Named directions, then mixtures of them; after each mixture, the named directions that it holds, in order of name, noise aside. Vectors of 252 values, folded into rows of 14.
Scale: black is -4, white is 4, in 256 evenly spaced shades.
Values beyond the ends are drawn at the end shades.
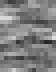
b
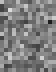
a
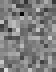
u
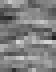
b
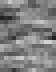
b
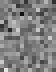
u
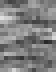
b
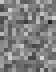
a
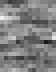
b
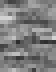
b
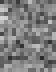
a, b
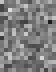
a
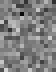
u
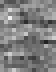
a, b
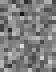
a, u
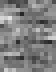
b, u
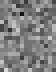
u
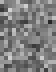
a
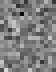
u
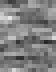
b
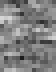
b, u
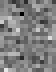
b, u
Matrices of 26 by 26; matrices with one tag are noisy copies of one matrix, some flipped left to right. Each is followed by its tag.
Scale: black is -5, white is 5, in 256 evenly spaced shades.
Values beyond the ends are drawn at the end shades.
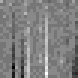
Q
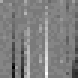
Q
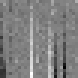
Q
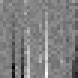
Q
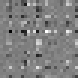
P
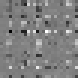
P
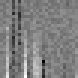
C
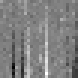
Q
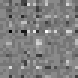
P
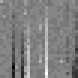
Q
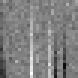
Q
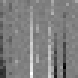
Q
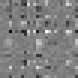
P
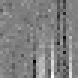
C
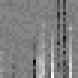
C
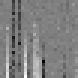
C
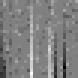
Q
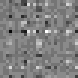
P
